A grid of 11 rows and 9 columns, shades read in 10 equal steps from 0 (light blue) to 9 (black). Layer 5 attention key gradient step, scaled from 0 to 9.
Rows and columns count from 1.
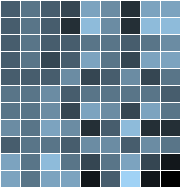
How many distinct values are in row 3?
3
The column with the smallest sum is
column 3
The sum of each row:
36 34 39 36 42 37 34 39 36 37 40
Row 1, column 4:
6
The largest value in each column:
5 5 6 7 8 5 7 8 9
